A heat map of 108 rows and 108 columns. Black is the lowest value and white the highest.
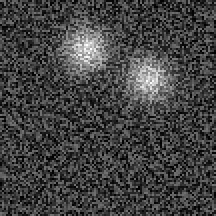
Bumps: two. Mirror symmetry: none. Odd rows or columns: none. Slope: none. Ninth with the highest average: top middle.
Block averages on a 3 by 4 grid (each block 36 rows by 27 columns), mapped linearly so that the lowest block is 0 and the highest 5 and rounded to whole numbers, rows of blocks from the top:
0520
0031
0000
